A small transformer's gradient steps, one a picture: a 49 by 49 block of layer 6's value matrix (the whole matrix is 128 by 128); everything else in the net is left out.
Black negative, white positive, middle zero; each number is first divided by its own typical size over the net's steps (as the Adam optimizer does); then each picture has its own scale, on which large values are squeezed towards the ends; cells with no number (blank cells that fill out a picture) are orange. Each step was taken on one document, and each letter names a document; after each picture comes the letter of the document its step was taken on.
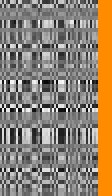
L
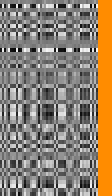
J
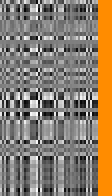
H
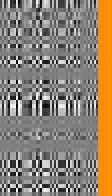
L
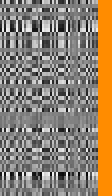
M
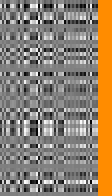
H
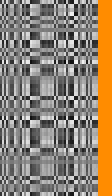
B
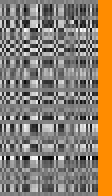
H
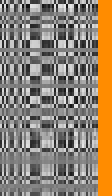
B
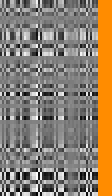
H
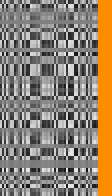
B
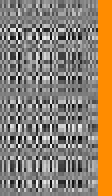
L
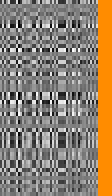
L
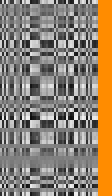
B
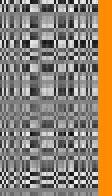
B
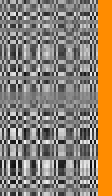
J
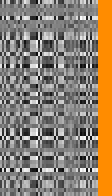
H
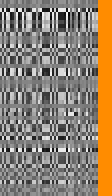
M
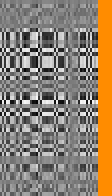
M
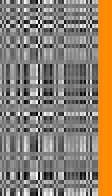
H
